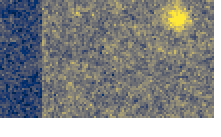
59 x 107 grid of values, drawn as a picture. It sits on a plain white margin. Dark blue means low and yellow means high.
Stripes: none. Grain: blotchy. Histogram: bell-shaped. Seam: vertical, 20% of the way across, the right part higher. Bumps: one, in the top right. Ninth with the highest average: top right.
